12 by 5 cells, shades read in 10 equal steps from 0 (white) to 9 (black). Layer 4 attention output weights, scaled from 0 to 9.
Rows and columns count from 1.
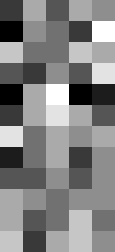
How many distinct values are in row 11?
4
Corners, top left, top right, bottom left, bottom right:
7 4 2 4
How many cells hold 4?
11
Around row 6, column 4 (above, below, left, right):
9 4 1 6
